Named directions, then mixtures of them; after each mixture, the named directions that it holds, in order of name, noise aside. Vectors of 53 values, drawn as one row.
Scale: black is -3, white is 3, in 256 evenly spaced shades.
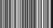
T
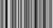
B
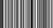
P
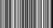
T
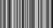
B, T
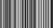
T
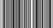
P, T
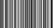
B, P, T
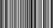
B, P, T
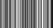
T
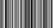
B, P, T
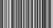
B, P, T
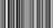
B, T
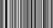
B, P, T
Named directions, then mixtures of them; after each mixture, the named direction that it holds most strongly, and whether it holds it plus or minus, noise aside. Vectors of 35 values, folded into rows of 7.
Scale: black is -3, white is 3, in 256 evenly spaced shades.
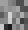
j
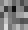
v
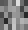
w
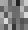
w, minus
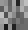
w, minus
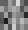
w, plus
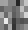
w, minus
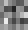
v, plus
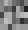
v, plus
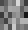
w, plus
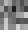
v, plus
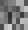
j, minus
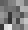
j, minus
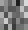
w, minus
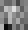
j, plus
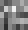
v, minus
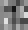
v, plus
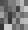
j, minus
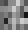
w, plus
